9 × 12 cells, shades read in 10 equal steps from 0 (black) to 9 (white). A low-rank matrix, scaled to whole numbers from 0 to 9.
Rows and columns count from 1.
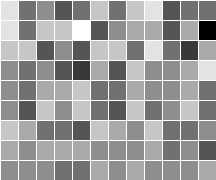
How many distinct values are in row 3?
7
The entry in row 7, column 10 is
4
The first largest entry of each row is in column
1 5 9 12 5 3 1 1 6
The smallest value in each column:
5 3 3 3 2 3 3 4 4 3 2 0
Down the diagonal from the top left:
8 4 3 3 7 4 6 5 5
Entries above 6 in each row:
4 4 5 2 1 4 3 0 0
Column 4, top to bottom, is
3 7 5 3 6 5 4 6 4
